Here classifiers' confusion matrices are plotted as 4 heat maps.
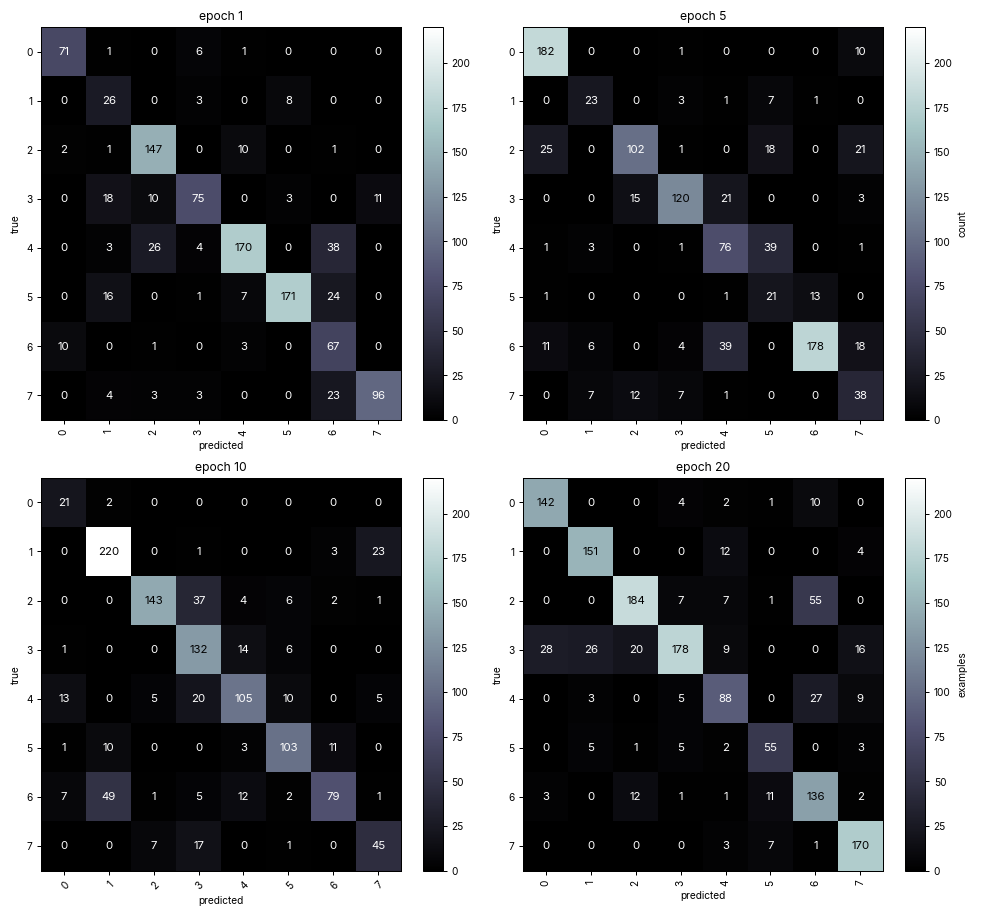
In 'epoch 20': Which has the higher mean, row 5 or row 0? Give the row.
0
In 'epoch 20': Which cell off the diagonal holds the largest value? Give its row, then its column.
2, 6
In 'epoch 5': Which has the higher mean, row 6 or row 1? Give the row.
6
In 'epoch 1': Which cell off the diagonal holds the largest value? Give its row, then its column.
4, 6
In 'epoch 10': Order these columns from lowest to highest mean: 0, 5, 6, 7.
0, 7, 6, 5
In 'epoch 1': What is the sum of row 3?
117
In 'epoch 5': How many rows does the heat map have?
8
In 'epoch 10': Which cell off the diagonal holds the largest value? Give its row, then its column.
6, 1
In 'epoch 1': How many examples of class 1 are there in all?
37
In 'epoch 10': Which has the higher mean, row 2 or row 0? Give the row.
2
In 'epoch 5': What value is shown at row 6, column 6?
178
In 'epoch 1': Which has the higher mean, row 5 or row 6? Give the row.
5
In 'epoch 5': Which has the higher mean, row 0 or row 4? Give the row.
0
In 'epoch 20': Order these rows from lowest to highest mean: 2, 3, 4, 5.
5, 4, 2, 3
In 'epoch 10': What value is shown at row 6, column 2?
1
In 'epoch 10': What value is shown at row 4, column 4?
105
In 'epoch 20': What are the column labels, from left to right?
0, 1, 2, 3, 4, 5, 6, 7
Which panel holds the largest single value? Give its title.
epoch 10
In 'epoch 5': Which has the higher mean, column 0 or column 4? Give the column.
0
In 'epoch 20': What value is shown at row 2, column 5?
1
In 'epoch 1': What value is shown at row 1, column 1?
26
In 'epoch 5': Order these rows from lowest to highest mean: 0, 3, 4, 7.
7, 4, 3, 0
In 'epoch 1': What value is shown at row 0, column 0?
71
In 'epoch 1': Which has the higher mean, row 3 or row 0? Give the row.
3
